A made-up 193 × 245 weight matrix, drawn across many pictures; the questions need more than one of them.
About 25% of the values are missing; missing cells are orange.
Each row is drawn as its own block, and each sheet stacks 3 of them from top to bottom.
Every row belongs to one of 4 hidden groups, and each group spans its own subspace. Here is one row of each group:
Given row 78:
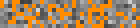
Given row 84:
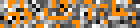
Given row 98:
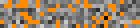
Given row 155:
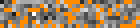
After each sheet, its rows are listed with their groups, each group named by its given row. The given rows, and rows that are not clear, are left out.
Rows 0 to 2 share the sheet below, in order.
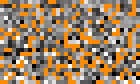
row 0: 98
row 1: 84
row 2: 84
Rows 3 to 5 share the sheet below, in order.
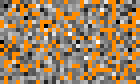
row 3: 84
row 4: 98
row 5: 84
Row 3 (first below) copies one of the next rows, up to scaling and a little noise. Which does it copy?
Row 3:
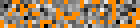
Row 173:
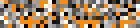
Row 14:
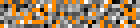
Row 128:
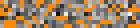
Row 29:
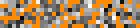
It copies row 14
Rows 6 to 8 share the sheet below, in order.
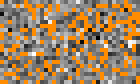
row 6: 78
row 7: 78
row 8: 98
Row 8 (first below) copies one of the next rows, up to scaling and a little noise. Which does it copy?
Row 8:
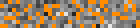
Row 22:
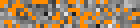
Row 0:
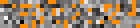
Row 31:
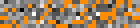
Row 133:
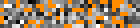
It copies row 22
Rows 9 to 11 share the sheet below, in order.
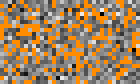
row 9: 78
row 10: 155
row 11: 84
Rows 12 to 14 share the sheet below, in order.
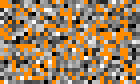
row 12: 98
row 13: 155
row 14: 84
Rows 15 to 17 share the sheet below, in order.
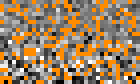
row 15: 78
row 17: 98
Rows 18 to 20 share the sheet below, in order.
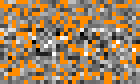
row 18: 78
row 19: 155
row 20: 78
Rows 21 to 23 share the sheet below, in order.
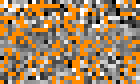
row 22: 98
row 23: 155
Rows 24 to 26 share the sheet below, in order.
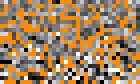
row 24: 78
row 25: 98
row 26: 98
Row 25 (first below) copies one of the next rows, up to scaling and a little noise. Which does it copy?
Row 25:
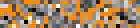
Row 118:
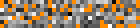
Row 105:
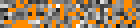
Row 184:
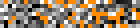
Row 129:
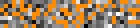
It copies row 105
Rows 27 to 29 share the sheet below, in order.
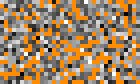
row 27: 84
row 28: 78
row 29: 84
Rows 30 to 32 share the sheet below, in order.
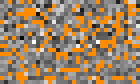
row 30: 84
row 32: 84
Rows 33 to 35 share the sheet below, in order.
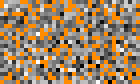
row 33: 84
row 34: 98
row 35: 98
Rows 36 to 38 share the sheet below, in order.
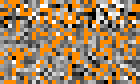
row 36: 155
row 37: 155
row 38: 78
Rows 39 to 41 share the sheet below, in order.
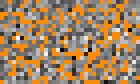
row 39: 155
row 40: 84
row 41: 78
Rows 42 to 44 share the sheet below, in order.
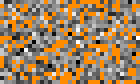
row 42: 78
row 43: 98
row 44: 98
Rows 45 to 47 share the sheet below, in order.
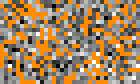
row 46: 98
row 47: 78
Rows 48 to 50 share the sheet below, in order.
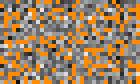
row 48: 155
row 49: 84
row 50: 155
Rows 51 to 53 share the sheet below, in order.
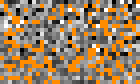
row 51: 84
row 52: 84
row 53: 98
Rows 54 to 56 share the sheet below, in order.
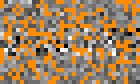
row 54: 78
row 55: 84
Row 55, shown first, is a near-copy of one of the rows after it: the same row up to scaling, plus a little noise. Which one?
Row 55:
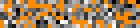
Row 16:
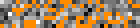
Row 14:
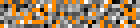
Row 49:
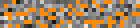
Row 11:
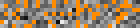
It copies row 11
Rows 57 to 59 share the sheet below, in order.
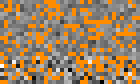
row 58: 155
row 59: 98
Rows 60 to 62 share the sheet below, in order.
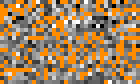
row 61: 155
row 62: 98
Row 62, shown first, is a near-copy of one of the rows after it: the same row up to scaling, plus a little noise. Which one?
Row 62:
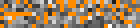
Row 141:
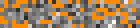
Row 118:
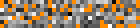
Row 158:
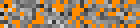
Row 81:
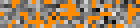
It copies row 118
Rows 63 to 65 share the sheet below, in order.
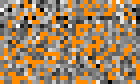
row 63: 155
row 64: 78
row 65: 98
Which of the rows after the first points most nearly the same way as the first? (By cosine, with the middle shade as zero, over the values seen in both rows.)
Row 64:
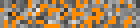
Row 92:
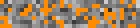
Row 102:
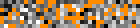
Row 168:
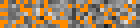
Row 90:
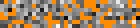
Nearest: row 168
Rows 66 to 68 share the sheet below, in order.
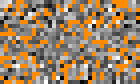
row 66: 84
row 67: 78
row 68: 84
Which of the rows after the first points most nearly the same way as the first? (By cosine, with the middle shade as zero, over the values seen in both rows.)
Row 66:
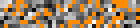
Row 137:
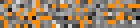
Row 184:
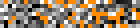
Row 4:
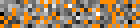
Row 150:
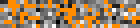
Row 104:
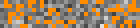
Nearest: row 184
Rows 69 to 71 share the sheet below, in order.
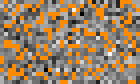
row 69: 78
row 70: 98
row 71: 98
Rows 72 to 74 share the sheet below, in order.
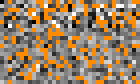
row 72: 155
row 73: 155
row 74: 78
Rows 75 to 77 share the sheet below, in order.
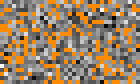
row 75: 78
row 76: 84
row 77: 98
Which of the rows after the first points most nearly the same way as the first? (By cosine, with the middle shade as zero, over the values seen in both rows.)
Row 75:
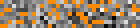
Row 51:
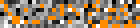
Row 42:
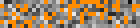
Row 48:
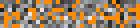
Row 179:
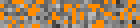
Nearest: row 51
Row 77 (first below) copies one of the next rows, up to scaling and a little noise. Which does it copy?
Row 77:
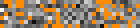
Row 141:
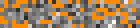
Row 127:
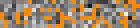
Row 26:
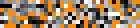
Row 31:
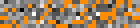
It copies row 26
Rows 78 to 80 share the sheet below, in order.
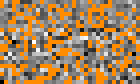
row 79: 155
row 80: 78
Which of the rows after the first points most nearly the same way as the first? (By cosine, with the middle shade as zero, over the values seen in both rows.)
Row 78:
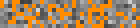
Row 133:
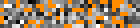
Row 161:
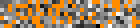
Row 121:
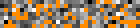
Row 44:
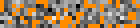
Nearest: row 44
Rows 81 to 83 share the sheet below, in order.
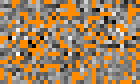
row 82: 155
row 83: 78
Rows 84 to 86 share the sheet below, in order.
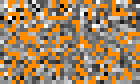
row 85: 78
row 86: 98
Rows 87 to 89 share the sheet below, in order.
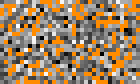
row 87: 155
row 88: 98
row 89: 155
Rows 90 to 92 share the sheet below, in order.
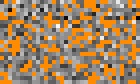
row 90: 155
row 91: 84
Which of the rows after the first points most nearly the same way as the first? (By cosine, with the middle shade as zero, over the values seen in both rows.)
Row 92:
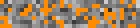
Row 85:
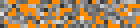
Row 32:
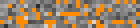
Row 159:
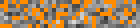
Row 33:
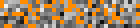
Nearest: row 33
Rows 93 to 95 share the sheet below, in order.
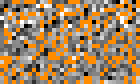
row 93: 84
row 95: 78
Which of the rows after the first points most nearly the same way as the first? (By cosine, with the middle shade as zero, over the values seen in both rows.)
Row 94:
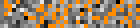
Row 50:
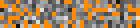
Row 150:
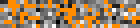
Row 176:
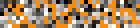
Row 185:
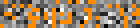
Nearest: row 185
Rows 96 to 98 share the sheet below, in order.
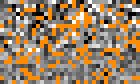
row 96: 78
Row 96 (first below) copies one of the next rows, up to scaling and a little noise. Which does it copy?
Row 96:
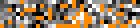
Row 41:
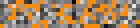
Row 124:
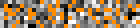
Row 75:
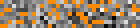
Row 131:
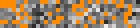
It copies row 131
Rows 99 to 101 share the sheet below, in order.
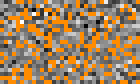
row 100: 84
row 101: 98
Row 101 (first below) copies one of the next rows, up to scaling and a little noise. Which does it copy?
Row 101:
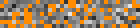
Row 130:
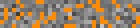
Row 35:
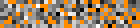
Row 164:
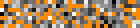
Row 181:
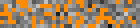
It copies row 130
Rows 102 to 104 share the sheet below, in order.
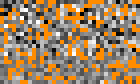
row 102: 84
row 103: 155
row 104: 98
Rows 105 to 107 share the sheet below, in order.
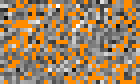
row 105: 98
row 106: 78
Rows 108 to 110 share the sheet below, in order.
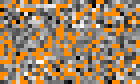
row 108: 98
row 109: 155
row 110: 98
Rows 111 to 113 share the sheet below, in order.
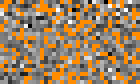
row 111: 78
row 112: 98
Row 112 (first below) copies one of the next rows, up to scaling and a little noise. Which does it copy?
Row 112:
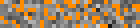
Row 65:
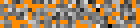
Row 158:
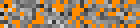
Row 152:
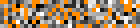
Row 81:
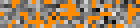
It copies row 65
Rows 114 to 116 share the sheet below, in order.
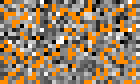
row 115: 84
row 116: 155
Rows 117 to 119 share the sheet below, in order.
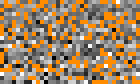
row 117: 155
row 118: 98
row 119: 84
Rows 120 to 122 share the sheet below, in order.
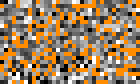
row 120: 78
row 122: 78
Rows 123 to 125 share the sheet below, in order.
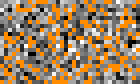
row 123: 155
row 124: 78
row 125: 98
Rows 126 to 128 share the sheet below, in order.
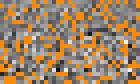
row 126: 78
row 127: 98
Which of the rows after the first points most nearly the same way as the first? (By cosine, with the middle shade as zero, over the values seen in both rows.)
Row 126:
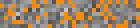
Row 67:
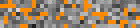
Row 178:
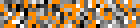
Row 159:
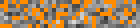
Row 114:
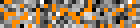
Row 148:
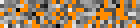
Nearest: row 148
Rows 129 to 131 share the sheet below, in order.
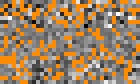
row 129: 98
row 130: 98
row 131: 78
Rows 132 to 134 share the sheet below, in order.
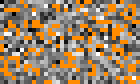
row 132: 155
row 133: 98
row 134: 155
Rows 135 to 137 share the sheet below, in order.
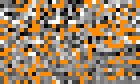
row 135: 78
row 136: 78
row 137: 155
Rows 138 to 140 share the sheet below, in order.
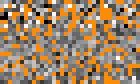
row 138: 84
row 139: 155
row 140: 155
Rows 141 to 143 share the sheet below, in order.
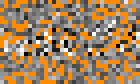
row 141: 98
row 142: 84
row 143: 78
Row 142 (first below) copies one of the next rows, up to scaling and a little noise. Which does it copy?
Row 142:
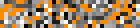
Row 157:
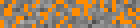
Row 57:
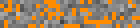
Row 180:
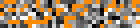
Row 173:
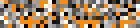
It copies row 173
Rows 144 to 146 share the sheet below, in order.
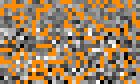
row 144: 98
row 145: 84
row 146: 98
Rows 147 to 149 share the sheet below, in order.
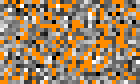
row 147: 155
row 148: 155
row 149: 84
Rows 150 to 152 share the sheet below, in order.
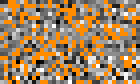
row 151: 155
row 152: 98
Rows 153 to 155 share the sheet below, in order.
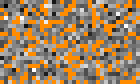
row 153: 84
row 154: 84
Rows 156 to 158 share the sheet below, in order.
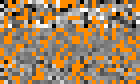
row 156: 155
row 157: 84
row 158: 98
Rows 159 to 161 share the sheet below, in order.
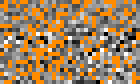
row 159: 78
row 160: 84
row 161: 98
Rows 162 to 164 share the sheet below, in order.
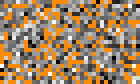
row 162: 84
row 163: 155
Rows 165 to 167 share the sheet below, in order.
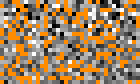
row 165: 155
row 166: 78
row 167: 98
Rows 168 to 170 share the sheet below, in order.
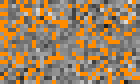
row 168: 78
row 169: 155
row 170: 84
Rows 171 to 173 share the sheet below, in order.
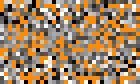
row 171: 78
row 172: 155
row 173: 84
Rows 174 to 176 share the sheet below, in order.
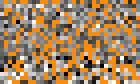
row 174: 98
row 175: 155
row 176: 84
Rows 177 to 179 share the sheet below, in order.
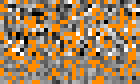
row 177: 78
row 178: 98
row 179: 155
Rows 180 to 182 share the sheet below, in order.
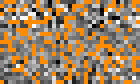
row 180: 84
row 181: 98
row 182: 155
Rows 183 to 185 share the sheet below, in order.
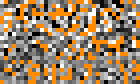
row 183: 155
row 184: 98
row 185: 78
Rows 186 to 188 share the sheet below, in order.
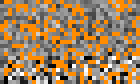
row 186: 155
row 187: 98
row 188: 84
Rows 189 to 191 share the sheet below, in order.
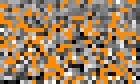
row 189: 155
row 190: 155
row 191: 84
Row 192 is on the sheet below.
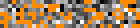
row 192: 78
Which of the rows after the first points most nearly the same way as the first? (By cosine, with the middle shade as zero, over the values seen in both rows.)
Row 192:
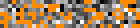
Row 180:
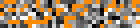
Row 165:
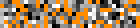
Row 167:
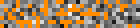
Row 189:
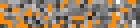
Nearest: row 165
